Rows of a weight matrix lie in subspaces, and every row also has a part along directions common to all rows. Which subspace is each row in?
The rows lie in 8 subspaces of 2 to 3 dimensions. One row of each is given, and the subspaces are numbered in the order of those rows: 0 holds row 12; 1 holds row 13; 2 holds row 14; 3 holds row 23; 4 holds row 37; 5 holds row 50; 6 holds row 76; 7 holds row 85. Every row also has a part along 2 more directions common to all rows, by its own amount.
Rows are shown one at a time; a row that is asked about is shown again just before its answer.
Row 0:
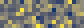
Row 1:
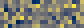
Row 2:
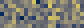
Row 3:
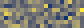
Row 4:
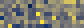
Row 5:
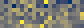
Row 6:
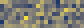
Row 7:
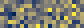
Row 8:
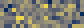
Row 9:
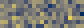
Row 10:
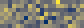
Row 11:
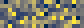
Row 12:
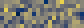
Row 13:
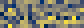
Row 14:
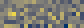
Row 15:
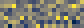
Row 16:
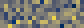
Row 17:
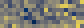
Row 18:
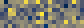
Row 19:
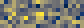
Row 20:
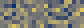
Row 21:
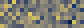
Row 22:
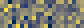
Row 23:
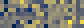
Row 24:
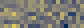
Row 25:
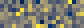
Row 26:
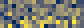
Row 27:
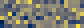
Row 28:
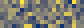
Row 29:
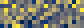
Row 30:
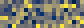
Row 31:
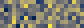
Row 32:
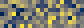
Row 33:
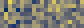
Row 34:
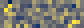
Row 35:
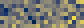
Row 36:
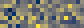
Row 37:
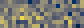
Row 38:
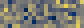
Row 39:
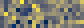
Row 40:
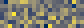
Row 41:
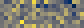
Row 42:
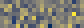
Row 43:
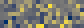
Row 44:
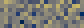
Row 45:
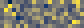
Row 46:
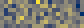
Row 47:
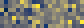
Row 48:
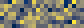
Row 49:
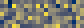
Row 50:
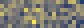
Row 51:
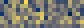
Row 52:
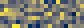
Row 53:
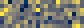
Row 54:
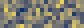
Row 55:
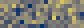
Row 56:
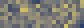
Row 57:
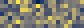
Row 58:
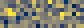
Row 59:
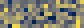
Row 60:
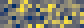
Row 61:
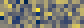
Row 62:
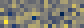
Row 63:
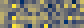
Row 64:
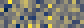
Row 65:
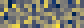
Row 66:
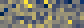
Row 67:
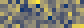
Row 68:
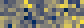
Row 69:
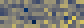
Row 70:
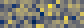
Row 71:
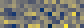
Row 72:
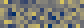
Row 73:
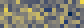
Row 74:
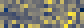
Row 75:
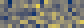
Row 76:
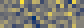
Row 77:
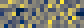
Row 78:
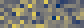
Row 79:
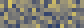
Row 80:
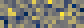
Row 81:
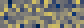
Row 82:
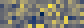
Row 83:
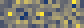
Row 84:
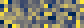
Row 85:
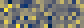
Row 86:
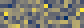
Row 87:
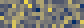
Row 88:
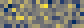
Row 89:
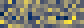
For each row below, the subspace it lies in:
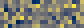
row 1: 3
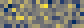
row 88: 7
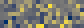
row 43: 6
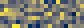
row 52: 2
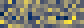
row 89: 1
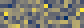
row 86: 1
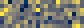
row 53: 4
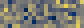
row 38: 5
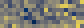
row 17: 5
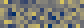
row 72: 2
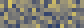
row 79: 3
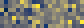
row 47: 3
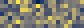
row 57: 4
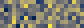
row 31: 7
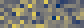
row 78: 0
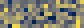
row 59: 5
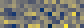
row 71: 2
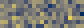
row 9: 6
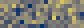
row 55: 0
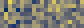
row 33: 3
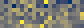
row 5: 0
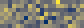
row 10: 5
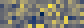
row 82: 6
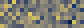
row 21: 1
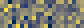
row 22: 7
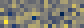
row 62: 2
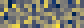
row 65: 3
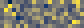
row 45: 7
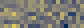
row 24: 2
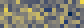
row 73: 4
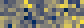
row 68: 5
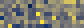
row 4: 0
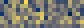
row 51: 4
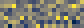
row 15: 1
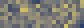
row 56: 4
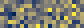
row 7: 2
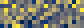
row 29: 1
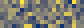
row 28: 6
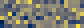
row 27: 4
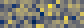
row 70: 6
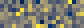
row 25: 6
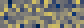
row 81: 3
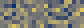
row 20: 1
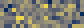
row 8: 7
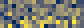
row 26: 1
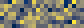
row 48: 1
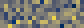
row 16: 3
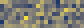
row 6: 5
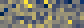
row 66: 0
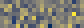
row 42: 7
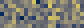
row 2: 7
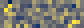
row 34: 7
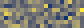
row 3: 1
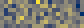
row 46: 7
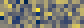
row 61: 4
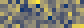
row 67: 4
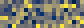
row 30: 5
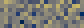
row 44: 0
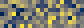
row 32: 0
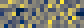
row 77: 0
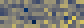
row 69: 5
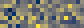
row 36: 1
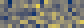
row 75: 3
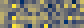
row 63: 6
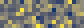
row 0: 6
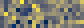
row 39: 3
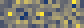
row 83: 4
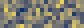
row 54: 0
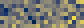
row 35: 5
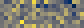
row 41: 0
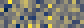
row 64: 7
